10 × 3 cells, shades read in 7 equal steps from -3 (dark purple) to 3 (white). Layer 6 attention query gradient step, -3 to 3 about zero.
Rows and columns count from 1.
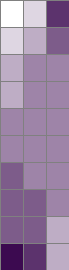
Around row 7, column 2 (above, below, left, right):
0 -1 -1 0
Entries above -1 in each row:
2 2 3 3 3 3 2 1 1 1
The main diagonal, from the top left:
3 1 0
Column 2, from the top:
2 1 0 0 0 0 0 -1 -1 -2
